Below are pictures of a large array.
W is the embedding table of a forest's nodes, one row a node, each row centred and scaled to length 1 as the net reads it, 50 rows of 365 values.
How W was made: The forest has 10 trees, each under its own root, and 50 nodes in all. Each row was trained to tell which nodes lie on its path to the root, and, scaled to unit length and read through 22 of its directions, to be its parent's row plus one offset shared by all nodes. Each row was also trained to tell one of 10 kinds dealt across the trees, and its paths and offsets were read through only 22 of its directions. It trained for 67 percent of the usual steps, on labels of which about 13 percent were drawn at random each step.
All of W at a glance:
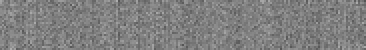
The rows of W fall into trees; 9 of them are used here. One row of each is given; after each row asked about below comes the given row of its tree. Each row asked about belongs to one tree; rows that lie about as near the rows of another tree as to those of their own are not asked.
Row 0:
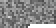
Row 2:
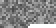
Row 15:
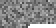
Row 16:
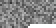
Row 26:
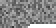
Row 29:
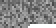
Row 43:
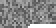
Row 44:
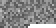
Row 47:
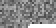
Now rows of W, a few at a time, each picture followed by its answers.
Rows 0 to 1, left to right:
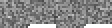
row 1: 26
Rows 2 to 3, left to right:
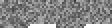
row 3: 44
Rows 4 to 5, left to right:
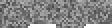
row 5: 0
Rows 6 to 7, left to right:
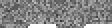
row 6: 44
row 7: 29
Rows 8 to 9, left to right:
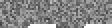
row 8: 26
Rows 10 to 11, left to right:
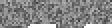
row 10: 43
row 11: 16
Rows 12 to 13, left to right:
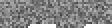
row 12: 43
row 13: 43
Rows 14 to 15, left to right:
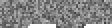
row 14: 0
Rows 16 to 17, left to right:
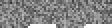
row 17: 29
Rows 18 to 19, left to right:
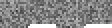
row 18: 43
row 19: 29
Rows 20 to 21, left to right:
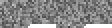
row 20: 0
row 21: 29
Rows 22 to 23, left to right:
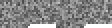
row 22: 16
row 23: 2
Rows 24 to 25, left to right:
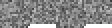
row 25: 44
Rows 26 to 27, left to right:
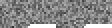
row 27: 26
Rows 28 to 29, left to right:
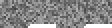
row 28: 2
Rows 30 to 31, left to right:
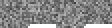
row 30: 0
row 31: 47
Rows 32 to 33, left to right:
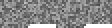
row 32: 16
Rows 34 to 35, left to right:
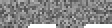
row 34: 0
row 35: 29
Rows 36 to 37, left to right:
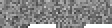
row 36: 2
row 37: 15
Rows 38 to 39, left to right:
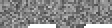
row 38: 26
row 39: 2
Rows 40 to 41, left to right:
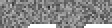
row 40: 26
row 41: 47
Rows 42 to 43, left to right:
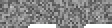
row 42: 47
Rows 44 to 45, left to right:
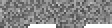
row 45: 44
